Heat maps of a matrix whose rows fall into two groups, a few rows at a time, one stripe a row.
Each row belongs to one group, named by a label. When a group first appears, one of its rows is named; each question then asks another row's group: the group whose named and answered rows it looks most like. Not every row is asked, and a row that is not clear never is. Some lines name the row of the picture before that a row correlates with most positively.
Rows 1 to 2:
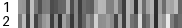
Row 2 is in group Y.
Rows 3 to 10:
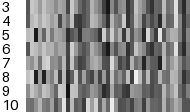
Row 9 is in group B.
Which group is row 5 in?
Y
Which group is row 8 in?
Y
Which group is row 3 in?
B
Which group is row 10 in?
B
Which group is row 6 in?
B
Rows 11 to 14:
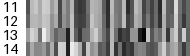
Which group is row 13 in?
B
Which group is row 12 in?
B
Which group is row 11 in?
B
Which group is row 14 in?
B
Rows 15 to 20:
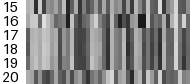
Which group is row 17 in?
B
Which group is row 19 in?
B
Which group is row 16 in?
B
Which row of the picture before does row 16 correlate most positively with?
13
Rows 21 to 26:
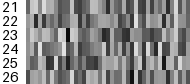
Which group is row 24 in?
Y
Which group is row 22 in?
Y
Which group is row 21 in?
B
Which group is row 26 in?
B
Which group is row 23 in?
B
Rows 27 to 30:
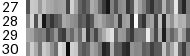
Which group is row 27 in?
B
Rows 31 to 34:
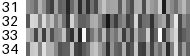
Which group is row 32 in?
B
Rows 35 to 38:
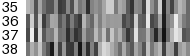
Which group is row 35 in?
Y
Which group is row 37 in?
Y
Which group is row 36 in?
Y
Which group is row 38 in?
Y
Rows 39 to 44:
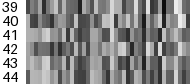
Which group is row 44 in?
B
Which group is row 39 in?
Y
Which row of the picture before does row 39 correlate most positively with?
36
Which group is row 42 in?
Y
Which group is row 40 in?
Y
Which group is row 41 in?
B
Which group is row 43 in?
B
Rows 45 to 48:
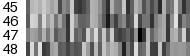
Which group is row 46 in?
B
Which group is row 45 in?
B
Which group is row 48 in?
Y
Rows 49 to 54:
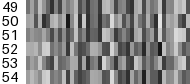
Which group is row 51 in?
Y
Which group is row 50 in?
Y
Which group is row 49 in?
Y
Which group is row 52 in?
B
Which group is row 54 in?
B
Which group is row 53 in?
Y
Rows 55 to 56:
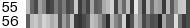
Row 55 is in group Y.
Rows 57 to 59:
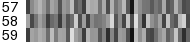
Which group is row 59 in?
B
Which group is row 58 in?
Y
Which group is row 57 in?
B
